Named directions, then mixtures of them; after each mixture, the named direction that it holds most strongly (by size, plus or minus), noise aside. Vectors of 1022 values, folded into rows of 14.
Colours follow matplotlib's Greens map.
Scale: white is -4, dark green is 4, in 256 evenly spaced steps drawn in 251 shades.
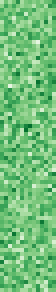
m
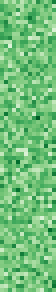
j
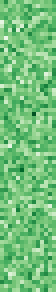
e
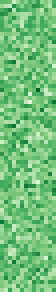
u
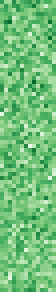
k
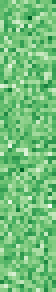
e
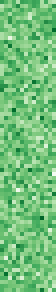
j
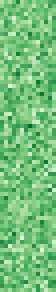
m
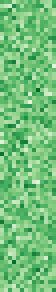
u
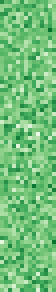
m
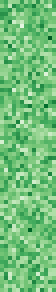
u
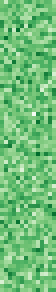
e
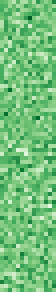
j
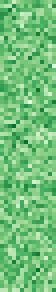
u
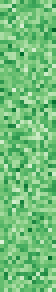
u
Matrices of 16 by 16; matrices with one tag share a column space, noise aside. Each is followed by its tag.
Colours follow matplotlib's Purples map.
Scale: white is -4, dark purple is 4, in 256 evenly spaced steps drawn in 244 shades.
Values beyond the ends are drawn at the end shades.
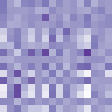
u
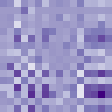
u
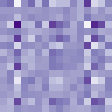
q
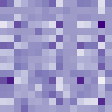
q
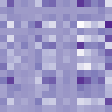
q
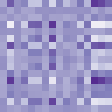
q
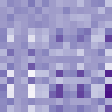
u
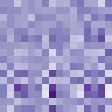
u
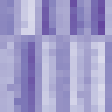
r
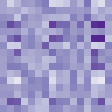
q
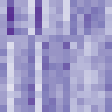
r
